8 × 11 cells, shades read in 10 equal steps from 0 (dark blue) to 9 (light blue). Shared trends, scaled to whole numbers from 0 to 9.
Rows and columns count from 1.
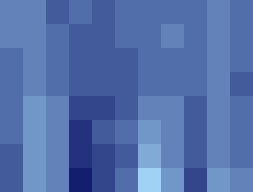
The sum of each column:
32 44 35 17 21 28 43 38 27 41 32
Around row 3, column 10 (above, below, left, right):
5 5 4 4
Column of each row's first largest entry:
1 1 2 2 2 2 7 7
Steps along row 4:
up down down same same up same same up down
